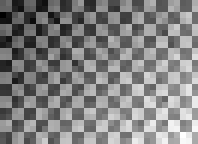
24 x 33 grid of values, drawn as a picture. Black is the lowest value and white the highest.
Ninth with the lowest average: top left. Grain: checkered. Average level on the scale: 50%. Mirror symmetry: none. Ninth with the highest average: bottom right. Odd rows or columns: none. Slope: up to the bottom right.
